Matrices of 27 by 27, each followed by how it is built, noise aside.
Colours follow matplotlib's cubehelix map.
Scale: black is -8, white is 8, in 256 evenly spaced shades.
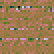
uneven rows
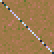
diagonal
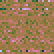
uneven rows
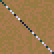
diagonal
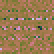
uneven rows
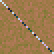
diagonal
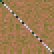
diagonal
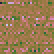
uneven rows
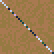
diagonal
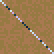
diagonal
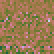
uneven rows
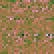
uneven rows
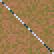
diagonal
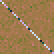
diagonal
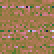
uneven rows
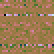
uneven rows
